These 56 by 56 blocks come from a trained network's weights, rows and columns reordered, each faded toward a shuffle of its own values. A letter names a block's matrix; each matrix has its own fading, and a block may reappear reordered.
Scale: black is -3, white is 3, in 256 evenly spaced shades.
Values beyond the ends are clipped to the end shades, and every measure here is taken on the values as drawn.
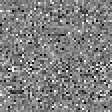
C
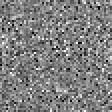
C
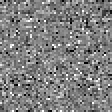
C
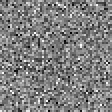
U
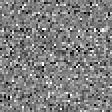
C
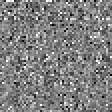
C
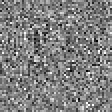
U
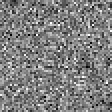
U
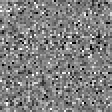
C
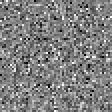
C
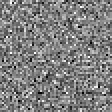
U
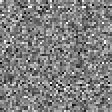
U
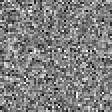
U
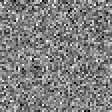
U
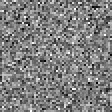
U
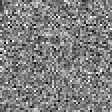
U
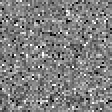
C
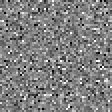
C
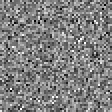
U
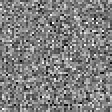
U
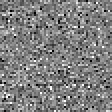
C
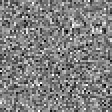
U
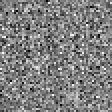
U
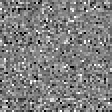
C
